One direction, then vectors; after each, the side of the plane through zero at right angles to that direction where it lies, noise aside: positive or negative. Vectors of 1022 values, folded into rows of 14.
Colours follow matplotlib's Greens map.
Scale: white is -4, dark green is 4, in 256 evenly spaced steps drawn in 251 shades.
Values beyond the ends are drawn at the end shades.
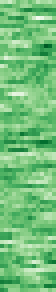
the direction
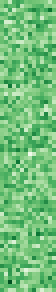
positive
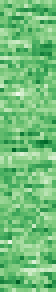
positive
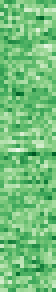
negative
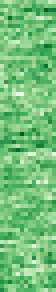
positive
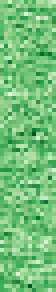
positive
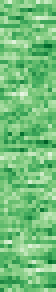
positive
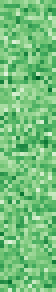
positive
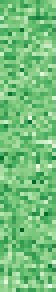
negative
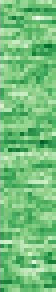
positive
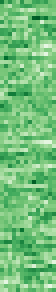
negative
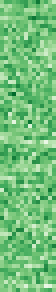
negative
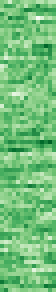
positive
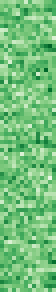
positive
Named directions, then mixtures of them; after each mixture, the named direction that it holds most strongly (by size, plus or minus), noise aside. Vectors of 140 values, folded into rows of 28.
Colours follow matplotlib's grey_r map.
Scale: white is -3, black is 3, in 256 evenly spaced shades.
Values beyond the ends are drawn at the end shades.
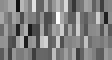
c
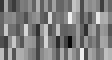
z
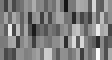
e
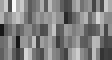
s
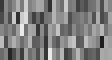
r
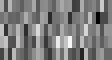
z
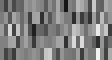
e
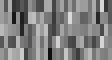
r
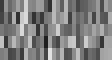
r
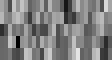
s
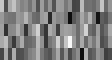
z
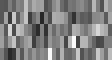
e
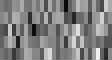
e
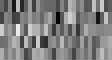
c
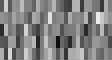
z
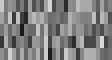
r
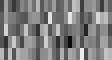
z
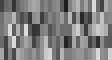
e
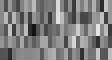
e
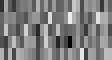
z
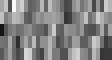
s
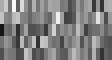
s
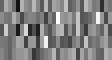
c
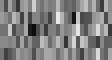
e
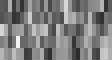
s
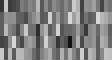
z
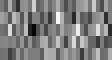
e
